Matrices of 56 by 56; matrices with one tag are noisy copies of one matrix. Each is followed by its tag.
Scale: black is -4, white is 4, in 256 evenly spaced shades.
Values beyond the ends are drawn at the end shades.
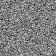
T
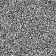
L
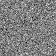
T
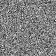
L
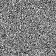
L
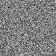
T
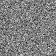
T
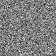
T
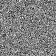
L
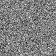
T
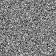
T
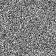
L
